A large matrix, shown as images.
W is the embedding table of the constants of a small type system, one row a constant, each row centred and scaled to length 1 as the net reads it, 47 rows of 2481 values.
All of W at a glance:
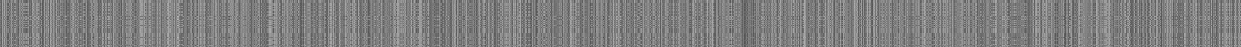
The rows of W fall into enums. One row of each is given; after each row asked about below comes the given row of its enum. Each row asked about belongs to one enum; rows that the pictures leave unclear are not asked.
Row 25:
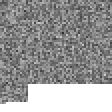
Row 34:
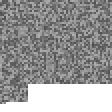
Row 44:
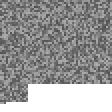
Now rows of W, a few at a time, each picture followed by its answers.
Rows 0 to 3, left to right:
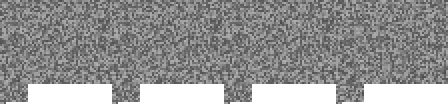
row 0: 44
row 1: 44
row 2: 44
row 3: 34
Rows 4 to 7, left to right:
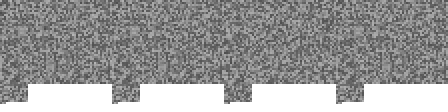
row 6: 44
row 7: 34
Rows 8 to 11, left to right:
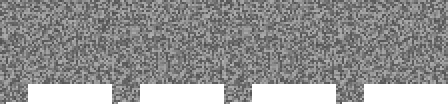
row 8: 44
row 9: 34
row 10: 34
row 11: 44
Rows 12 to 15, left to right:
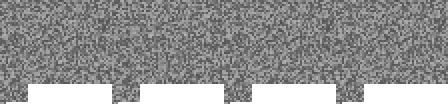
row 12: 44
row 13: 34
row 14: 44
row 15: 44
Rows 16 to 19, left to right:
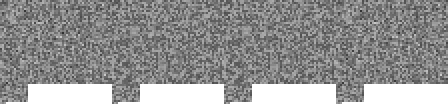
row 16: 25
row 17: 34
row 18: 34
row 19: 25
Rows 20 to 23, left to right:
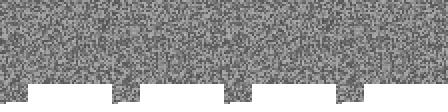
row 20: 44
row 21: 34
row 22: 44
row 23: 34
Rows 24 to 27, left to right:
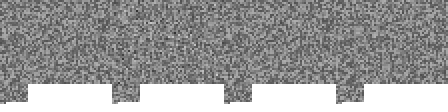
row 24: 44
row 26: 44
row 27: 34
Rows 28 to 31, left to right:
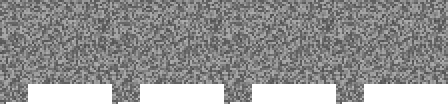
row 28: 44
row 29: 44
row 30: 44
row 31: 44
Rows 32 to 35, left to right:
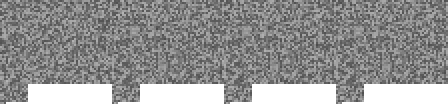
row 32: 44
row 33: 34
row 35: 34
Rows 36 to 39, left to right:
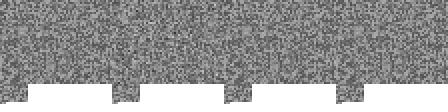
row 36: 34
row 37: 25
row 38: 34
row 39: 34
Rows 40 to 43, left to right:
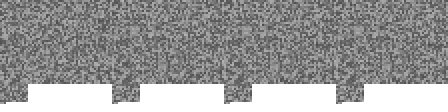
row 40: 44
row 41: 34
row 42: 34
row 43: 34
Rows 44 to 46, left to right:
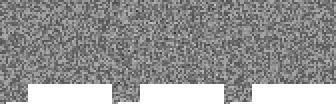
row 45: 25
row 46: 34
